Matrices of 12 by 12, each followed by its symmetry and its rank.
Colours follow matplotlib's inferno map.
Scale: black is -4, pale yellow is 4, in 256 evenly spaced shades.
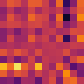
antisymmetric, rank two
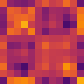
symmetric, rank two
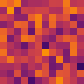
neither, full rank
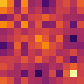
symmetric, rank two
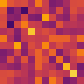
symmetric, full rank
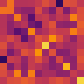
symmetric, full rank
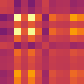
symmetric, rank one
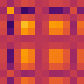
symmetric, rank one
